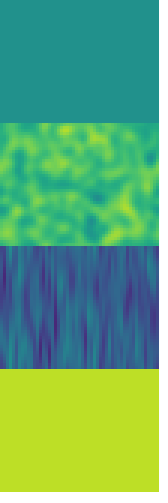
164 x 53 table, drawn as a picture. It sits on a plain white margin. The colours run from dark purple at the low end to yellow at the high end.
It is made of 4 by 1 panels. Panel 1,1: middling, flat. Panel 2,1: high, blotchy. Panel 3,1: low, streaked downward. Panel 4,1: very high, flat.
